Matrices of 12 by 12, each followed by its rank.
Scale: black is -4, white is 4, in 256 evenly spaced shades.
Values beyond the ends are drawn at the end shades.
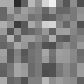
two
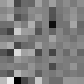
two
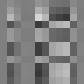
one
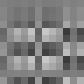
one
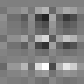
one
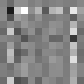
two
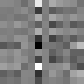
two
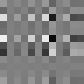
one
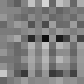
two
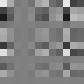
one
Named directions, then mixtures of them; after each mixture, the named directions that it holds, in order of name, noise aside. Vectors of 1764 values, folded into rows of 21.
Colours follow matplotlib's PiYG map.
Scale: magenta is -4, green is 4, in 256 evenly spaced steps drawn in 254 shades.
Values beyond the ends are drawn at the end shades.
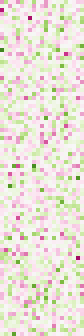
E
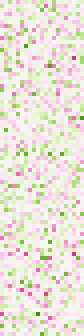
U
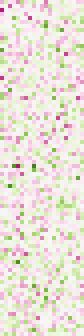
E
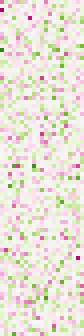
E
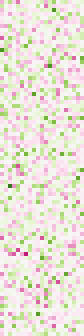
E, U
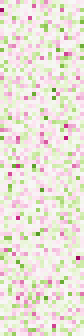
E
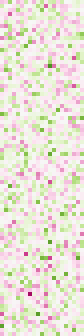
U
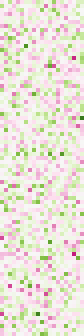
U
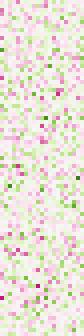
E, U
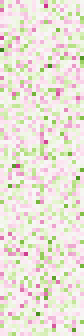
E, U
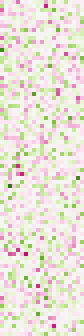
E, U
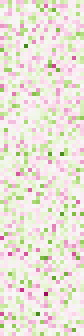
U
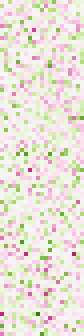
U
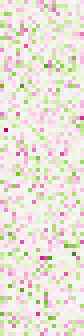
U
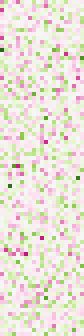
E, U
